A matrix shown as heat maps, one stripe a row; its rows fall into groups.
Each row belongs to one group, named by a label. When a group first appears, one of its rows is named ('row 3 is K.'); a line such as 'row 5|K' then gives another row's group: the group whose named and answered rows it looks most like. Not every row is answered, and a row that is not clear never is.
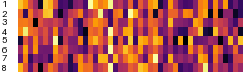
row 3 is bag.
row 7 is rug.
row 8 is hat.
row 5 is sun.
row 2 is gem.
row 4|bag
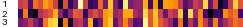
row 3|sun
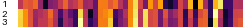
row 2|hat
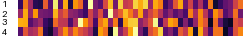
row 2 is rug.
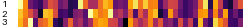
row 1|hat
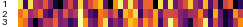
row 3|hat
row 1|gem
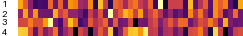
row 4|hat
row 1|gem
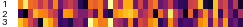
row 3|bag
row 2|gem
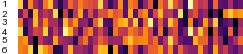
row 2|sun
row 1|gem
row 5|hat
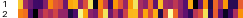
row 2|hat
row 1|gem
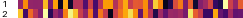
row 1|sun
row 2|gem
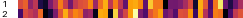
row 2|rug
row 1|rug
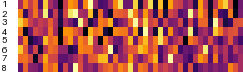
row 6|hat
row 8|sun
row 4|gem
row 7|bag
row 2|gem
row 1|gem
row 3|hat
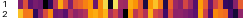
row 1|rug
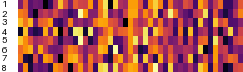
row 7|gem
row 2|hat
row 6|bag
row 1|rug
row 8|rug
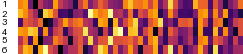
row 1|hat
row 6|bag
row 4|gem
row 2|bag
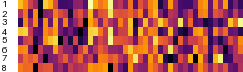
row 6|hat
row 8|bag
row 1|bag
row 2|rug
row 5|sun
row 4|bag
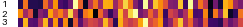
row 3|sun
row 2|gem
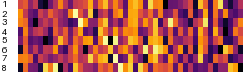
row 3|hat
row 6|sun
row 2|gem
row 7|bag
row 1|rug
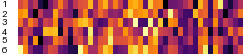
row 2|hat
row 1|rug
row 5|rug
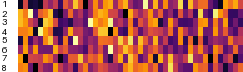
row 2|bag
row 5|sun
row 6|rug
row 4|bag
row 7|gem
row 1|sun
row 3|bag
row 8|hat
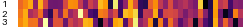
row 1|bag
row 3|gem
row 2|hat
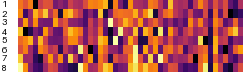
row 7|gem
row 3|rug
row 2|gem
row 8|hat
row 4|gem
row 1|bag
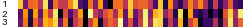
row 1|gem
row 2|sun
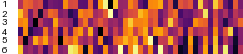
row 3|hat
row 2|hat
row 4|sun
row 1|rug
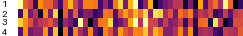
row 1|gem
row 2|sun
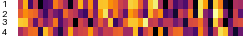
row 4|gem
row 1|rug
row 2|rug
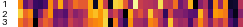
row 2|bag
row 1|gem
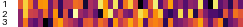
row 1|bag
